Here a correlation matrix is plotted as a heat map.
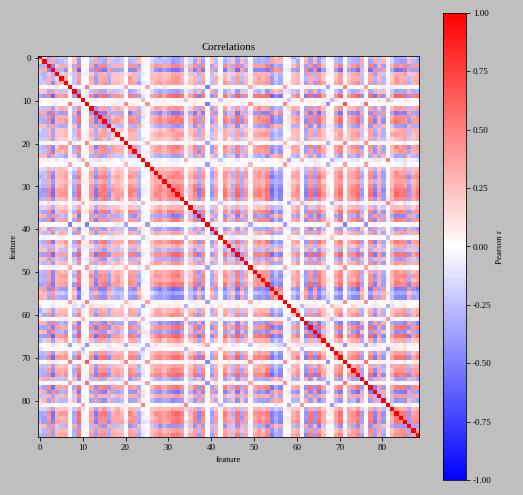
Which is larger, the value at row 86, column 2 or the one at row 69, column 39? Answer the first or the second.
the second
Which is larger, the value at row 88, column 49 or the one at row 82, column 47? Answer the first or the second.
the first
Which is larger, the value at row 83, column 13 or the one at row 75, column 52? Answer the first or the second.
the second
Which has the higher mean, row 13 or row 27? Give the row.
27
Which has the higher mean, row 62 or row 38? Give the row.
38
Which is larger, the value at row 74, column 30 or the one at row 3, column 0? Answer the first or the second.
the first
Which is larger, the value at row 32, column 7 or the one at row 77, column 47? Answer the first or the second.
the first
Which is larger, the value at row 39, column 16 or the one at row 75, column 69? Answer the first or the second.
the first
